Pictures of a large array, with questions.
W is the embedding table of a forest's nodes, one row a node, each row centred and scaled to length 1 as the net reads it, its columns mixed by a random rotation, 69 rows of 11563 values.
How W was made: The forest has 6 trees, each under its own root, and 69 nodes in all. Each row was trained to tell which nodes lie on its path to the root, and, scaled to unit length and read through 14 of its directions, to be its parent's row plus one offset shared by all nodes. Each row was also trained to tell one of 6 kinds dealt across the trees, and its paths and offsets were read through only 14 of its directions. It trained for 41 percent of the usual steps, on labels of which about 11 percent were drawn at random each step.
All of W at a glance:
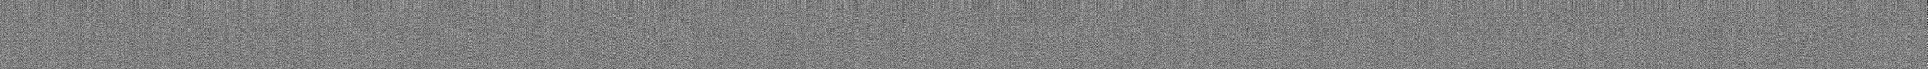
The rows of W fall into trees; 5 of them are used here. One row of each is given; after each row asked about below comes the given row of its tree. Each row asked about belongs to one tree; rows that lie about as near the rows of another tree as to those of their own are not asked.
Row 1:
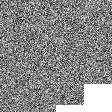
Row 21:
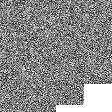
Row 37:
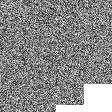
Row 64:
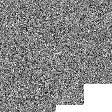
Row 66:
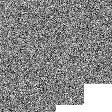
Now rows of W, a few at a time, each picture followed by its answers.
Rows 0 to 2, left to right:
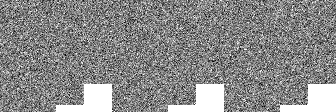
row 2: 1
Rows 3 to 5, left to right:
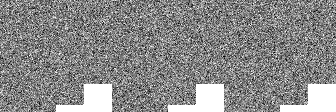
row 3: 1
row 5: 1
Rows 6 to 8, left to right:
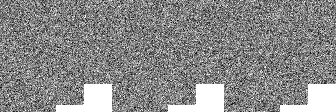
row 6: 1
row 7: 1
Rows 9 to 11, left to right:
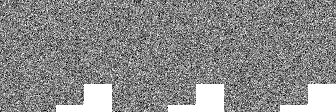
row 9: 21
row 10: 1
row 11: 37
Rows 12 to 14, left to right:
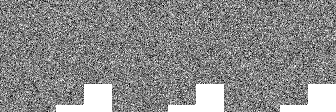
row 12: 1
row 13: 64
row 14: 1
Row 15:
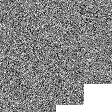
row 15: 21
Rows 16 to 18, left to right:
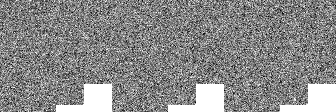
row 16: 1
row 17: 66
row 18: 66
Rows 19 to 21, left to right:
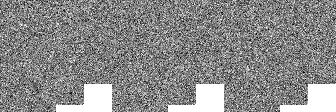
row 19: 1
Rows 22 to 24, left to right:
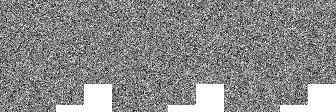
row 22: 1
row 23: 37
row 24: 1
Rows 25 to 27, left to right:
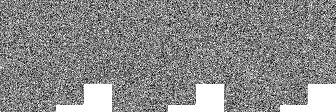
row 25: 64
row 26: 37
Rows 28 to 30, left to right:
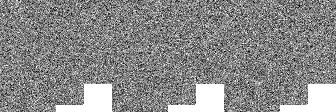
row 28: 37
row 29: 66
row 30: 37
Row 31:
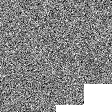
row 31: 66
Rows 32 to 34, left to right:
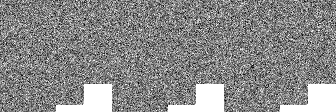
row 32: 64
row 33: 64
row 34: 64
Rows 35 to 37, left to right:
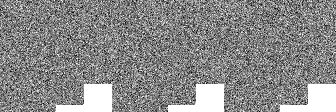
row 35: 37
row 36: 21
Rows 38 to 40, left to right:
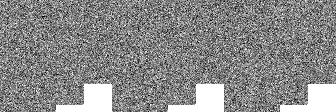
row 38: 64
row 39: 64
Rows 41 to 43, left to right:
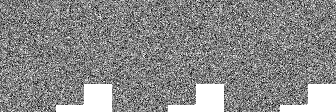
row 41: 1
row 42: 66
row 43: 64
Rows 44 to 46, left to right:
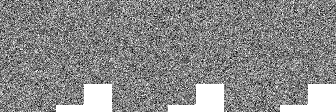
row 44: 1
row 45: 37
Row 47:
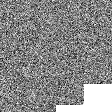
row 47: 21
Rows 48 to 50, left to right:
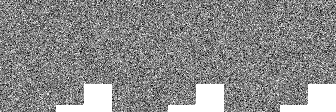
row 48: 66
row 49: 64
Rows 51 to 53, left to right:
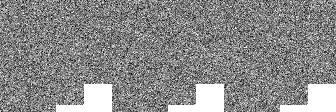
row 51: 66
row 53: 1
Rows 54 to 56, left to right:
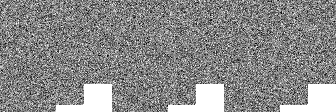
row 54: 64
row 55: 64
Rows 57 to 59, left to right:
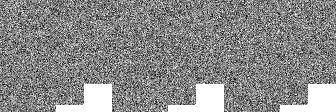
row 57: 66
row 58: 37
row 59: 64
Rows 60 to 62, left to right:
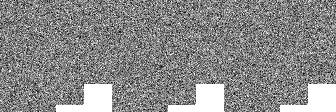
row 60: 1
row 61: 37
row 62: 66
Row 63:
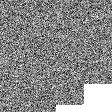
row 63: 64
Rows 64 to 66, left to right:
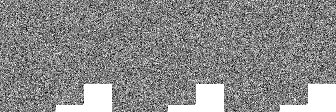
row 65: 37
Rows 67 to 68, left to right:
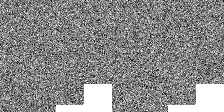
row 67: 64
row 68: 66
